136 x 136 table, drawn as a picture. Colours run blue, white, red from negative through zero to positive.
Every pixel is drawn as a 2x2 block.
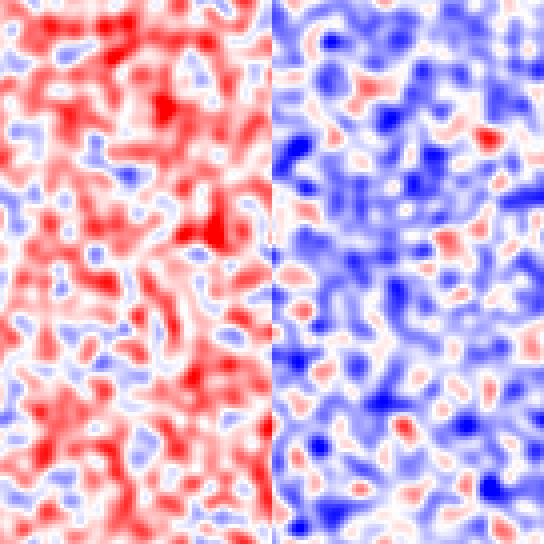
On average the colour sits 50% of the way up the scale. The ninth with the highest average is the top left. The texture is blotchy. The left part is higher, up to a seam about 50% of the way across.
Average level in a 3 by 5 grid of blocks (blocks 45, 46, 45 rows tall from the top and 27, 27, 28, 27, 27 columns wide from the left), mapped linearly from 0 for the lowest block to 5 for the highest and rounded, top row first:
45201 / 44301 / 44311
